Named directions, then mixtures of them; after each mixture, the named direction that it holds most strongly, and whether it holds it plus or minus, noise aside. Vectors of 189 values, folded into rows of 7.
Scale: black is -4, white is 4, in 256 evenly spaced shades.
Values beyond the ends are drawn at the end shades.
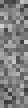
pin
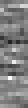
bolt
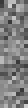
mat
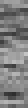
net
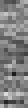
net, minus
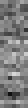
net, plus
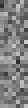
mat, plus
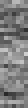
net, plus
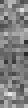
pin, minus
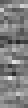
bolt, plus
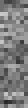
net, minus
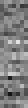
bolt, minus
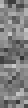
mat, minus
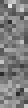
mat, plus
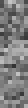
mat, plus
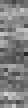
net, minus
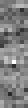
net, plus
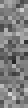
pin, minus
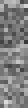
pin, minus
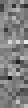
bolt, minus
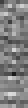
bolt, plus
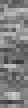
net, minus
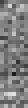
mat, plus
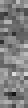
net, plus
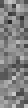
mat, plus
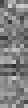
mat, plus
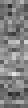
net, plus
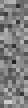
pin, minus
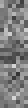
mat, minus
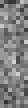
pin, plus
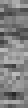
net, plus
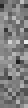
pin, plus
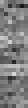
bolt, minus
